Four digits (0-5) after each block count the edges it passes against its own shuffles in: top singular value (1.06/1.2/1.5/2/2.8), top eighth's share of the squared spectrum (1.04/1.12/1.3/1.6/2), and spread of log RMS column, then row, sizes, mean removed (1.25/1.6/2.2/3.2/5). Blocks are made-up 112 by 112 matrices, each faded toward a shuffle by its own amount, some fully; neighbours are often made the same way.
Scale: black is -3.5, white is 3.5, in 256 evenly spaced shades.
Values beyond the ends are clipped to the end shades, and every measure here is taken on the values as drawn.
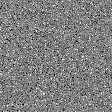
2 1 0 0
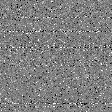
3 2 0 3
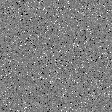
0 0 0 0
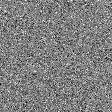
0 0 0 0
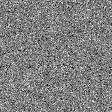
0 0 0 1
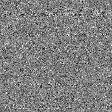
0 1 0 2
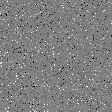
0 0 0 0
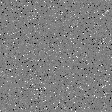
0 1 0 0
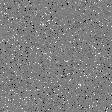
0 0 0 0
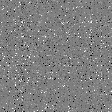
2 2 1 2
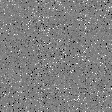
1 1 1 1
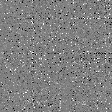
2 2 2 2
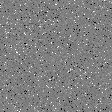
0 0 0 0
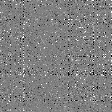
2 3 3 3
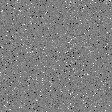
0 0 0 0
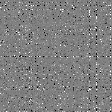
3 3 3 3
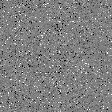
2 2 1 2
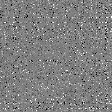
2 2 2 2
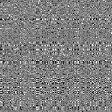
5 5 3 4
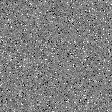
2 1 0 0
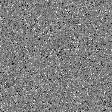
2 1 0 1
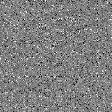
4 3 2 2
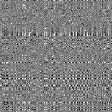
5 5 3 4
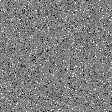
3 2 0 1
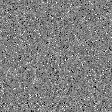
3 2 0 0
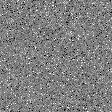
2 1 0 0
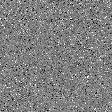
3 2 0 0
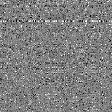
4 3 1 2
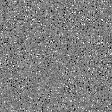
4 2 1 1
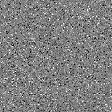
3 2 1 1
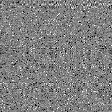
4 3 1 2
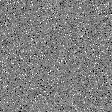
2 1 0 0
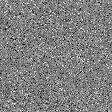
3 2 0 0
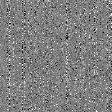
2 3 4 0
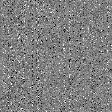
1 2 3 0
